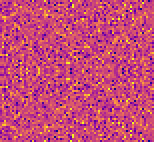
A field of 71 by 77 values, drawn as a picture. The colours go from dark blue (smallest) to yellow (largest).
No overall slope runs across the table. There are no regular stripes. Fine speckle covers the field. It is mirror symmetric from top to bottom. On average the colour sits 50% of the way up the scale.
